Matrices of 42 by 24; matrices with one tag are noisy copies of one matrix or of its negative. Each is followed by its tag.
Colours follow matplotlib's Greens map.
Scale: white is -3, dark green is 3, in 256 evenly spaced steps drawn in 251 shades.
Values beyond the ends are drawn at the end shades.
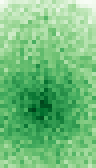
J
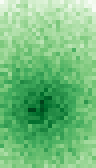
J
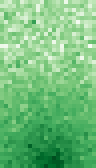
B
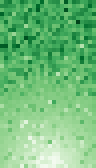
B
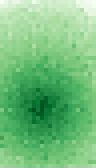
J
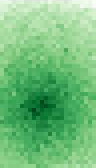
J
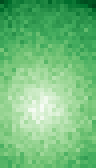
J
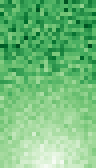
B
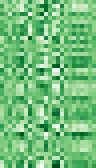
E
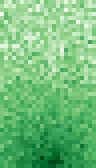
B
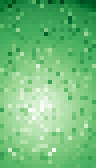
J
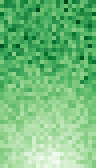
B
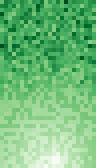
B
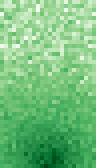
B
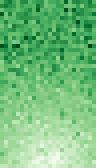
B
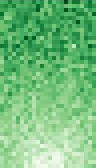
B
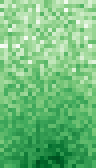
B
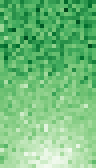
B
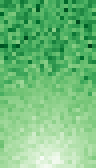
B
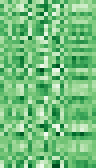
E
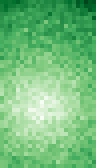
J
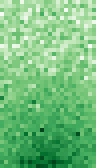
B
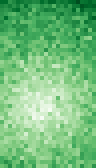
J
